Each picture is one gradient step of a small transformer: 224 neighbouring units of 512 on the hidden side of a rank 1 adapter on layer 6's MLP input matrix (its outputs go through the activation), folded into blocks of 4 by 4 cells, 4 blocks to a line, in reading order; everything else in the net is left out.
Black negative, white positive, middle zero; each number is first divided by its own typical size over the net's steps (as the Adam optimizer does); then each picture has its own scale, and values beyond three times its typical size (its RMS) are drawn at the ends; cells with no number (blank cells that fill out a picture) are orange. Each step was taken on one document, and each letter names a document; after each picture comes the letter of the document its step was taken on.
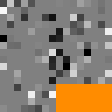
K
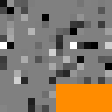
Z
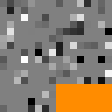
Z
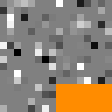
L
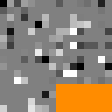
Z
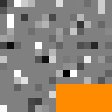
L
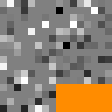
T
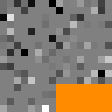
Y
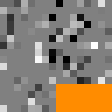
K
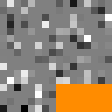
T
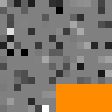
Y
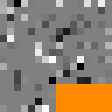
L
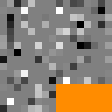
T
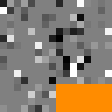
K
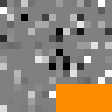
K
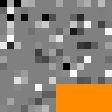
L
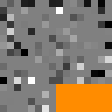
Y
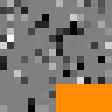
Z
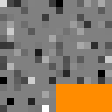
Y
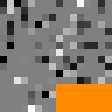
Z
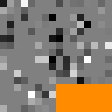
K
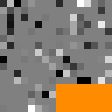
Z
